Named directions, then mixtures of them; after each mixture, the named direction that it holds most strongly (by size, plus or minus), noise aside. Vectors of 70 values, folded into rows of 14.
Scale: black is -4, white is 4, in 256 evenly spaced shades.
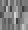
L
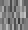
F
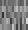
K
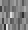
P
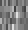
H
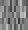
F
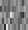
P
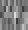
L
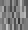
F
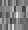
H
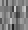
H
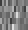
H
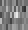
H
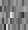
P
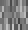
F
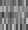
K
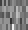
H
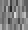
F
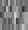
L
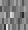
P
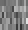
K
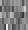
P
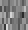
P
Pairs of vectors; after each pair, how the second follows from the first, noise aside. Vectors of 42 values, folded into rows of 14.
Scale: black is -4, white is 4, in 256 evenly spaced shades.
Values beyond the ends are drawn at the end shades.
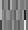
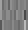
shrunk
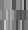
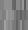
shrunk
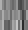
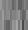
shrunk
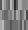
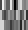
scaled up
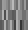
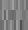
shrunk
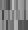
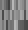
copied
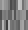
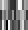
scaled up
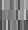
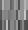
copied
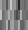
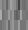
shrunk
